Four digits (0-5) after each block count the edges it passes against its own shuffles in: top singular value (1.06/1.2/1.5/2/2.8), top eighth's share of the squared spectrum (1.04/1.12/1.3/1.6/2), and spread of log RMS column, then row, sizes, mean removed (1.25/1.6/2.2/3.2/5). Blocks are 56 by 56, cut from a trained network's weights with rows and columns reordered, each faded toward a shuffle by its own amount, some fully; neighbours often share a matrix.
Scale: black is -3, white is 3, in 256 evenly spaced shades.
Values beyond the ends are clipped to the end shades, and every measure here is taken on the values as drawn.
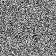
0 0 0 0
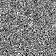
2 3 0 1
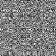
3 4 1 2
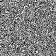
1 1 0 0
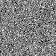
0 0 0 0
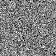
2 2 0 0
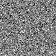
1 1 0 0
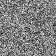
0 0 0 0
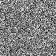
0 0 0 0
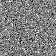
0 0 0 0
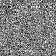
2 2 0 1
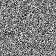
0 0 0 0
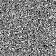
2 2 0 0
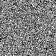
0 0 0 0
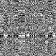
4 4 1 3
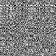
4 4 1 2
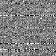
4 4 0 3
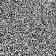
3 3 0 1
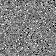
1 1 0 0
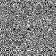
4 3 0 2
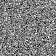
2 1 0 0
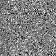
3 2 0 1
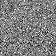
2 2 0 1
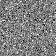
1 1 0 0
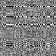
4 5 0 3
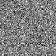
3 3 1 1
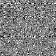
3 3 0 2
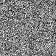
1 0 0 0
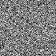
3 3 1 1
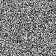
1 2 0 0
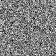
2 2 0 0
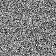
0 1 0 0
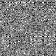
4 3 0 2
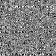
3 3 0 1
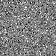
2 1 0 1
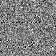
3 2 0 1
